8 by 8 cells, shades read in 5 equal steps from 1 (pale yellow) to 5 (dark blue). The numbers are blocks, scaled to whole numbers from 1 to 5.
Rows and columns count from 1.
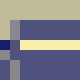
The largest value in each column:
5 4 4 4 4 4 4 4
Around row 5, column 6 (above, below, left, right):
4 4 1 1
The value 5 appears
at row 5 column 1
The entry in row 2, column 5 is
2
